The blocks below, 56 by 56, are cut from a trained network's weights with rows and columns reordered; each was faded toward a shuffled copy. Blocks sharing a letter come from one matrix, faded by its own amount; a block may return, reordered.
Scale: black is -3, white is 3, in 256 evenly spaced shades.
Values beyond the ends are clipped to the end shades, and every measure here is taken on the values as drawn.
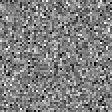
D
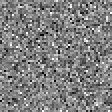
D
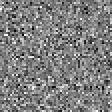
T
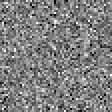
D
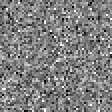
D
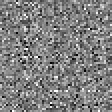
T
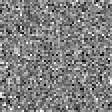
T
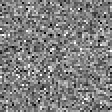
D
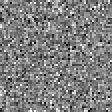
D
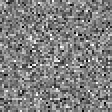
T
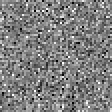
D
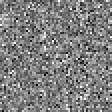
D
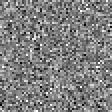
D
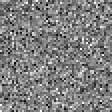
D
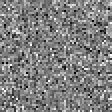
D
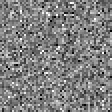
D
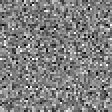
T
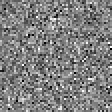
D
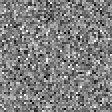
D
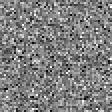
D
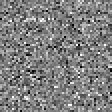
T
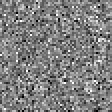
T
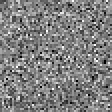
D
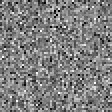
D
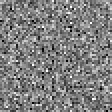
D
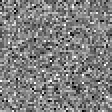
D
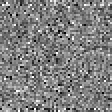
T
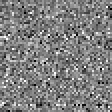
T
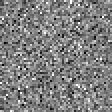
D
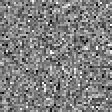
D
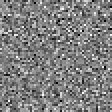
T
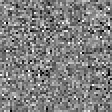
T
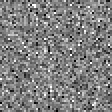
D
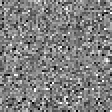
T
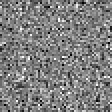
T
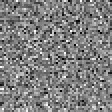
T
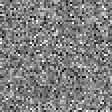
T
